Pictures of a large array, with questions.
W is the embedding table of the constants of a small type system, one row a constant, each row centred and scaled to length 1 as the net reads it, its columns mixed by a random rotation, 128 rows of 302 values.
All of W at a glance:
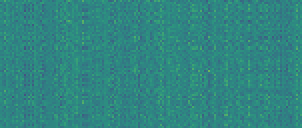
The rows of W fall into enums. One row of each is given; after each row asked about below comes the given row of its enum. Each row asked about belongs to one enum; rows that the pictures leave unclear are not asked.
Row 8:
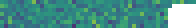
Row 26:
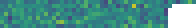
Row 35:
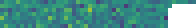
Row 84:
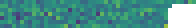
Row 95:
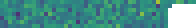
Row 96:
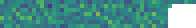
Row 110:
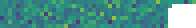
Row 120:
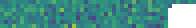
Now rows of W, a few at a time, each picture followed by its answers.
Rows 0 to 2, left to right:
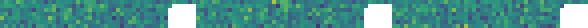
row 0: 35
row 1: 35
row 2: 120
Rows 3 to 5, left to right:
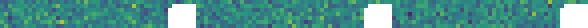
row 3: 26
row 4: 8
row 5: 95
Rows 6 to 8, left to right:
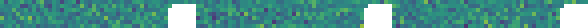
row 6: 96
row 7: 84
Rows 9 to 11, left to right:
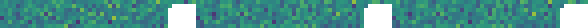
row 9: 110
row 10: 95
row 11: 95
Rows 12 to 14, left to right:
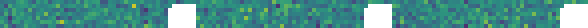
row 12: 26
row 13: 35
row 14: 8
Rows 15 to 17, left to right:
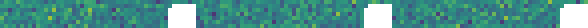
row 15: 35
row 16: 95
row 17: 110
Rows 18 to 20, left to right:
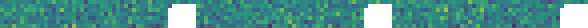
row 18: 120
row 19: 8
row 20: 35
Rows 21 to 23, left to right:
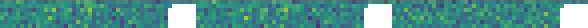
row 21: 35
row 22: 35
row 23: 96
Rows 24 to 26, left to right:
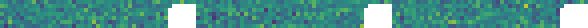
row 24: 8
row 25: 84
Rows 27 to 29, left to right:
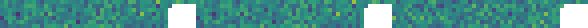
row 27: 95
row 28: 95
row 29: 96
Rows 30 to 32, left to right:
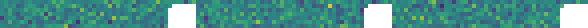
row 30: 110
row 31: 26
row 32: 96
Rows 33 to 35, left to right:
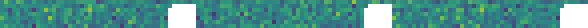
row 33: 35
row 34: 95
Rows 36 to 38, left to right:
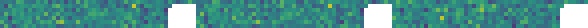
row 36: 26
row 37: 26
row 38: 35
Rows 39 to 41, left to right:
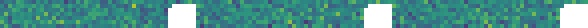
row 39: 26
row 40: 8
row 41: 8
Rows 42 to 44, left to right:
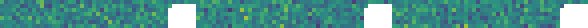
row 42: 96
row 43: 35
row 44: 120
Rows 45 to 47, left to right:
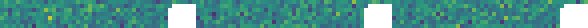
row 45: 35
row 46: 95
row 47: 110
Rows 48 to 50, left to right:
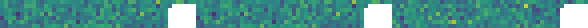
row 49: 95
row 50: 26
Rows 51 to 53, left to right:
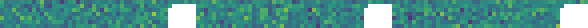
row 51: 96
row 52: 35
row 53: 84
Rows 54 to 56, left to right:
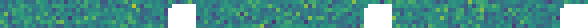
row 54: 26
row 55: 110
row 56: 35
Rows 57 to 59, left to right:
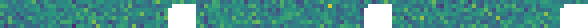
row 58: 26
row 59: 96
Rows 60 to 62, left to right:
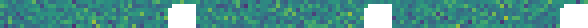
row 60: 8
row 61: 96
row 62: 110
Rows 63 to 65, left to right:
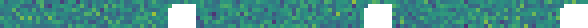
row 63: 96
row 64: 95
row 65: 8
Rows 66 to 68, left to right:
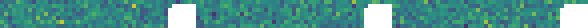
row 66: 26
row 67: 95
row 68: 8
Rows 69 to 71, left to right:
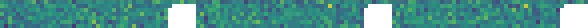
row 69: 8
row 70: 26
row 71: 26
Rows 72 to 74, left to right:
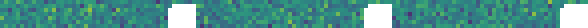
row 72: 35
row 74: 95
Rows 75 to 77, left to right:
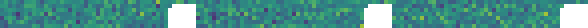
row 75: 95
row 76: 84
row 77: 96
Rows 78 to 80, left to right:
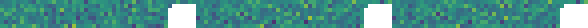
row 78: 120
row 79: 110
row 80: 110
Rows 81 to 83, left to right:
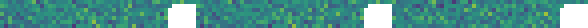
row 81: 8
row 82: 8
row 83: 96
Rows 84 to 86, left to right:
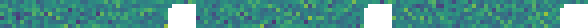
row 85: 110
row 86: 96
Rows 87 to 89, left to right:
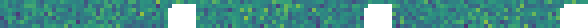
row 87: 95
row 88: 35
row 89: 8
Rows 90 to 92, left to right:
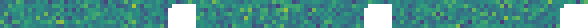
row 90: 26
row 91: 35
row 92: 110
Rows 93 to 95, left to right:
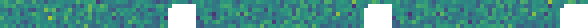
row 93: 35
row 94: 95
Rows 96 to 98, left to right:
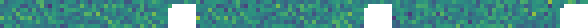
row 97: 96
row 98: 95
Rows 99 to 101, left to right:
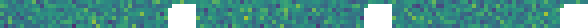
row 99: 8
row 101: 96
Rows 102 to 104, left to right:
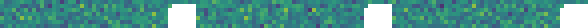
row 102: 96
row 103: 35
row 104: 96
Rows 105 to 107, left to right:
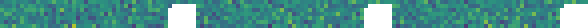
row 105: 120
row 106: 8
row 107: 8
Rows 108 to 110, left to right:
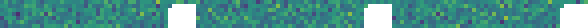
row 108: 95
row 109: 96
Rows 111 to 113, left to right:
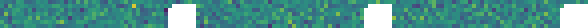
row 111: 26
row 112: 8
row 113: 96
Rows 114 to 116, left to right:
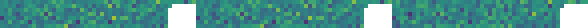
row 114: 110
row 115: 110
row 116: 95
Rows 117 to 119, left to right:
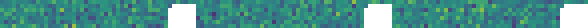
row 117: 120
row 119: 35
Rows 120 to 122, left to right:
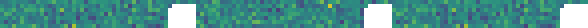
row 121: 26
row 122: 120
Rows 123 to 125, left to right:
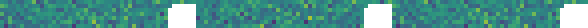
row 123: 8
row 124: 110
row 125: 8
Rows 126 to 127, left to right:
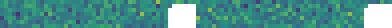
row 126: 95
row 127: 96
